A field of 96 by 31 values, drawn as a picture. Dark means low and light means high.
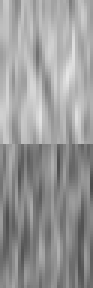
The table splits into 2 rows of 1 panel. Panel 1,1: high, streaked downward. Panel 2,1: middling, streaked downward.
